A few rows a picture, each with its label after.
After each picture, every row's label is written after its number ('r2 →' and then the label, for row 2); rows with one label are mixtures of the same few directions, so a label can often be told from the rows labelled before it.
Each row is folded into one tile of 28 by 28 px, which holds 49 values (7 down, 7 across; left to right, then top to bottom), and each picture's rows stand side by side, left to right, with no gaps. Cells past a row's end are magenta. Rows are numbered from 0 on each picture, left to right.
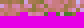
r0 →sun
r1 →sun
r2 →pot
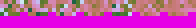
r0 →pot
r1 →pot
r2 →pot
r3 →pot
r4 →sun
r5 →pot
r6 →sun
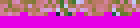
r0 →pot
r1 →sun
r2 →pot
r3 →pot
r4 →pot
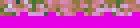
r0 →pot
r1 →sun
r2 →pot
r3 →sun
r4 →pot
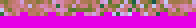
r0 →pot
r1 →sun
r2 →sun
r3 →sun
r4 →pot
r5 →sun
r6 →sun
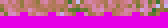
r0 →pot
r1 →pot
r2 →sun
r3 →pot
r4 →sun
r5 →sun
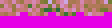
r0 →sun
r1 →sun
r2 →pot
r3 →sun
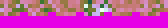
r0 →sun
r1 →sun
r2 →pot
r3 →sun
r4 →pot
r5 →sun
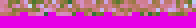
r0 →sun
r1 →sun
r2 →sun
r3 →pot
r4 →pot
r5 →pot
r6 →sun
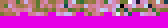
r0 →pot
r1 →pot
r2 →pot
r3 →sun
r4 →pot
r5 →pot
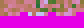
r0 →pot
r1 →pot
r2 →sun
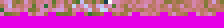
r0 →pot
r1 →sun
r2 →sun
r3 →sun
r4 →sun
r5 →pot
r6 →sun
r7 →pot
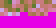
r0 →pot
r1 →pot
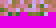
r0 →pot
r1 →sun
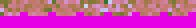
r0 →pot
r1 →sun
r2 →sun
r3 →sun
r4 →sun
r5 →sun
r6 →pot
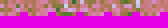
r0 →sun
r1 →sun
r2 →pot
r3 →pot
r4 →sun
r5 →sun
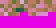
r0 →sun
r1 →pot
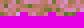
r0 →pot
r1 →sun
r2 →pot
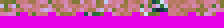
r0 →sun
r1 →sun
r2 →pot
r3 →pot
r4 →pot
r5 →sun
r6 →sun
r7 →sun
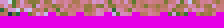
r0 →pot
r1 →pot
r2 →pot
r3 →sun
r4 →pot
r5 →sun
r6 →pot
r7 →sun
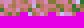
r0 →pot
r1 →pot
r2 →sun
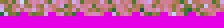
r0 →pot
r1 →sun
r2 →pot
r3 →pot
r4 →pot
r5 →pot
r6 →sun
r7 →pot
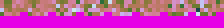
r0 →pot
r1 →pot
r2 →sun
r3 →pot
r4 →pot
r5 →pot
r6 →sun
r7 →pot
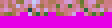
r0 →sun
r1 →pot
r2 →sun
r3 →pot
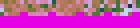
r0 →pot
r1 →sun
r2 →sun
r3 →sun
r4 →sun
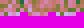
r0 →pot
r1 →pot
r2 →pot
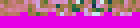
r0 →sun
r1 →pot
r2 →sun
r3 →pot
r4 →pot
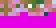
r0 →sun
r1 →sun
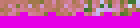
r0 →sun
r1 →sun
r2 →pot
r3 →sun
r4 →sun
